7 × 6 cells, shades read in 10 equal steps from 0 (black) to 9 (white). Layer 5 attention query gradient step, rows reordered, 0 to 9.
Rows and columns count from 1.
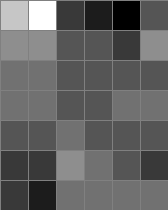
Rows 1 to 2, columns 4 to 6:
1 0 3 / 3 2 5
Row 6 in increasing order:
2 2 2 3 4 5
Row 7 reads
2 1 4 4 4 4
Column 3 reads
2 3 3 3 4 5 4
